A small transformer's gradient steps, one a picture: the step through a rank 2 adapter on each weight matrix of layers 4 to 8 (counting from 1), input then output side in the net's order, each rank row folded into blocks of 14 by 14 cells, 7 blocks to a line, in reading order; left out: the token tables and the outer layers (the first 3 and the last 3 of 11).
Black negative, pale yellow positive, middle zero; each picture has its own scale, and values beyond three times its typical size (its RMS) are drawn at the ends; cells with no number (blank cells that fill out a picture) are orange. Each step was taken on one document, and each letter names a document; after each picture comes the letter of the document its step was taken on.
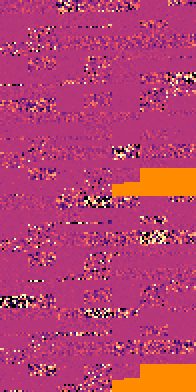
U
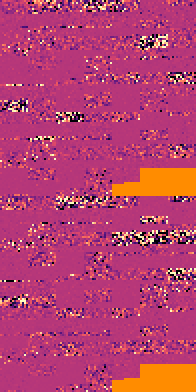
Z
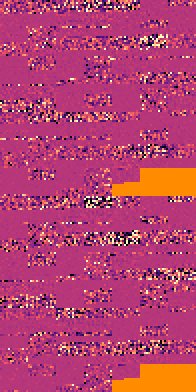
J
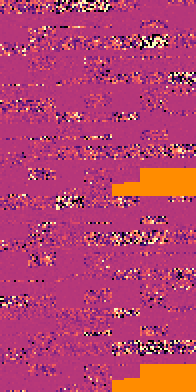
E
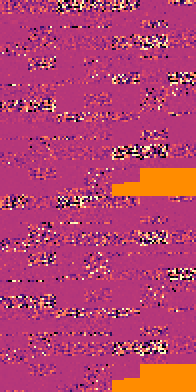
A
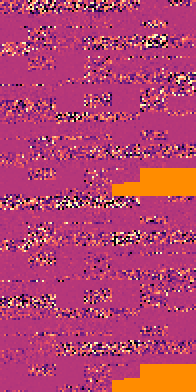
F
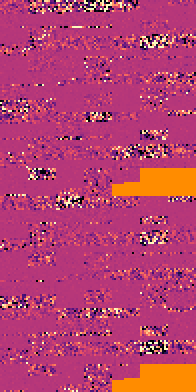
E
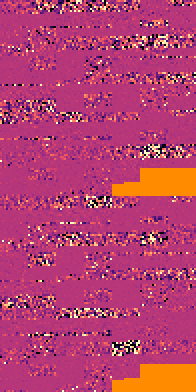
Z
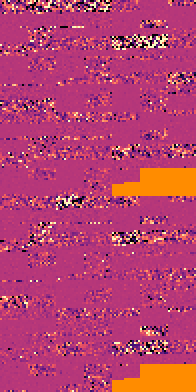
E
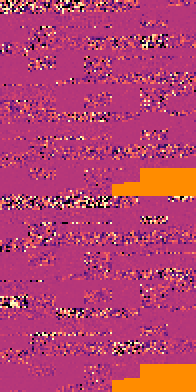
F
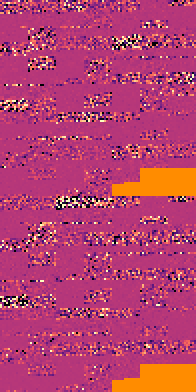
F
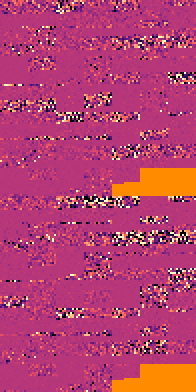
Z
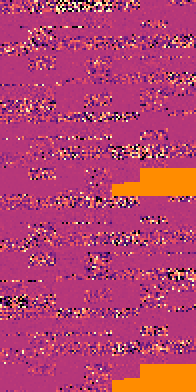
F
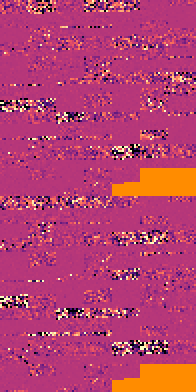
E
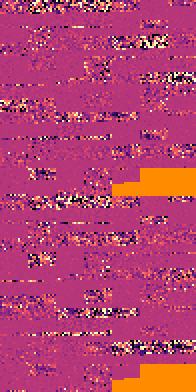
E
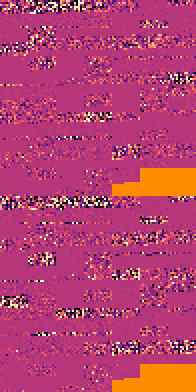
F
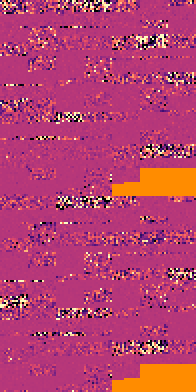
J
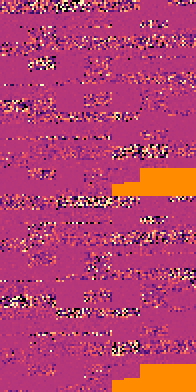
F
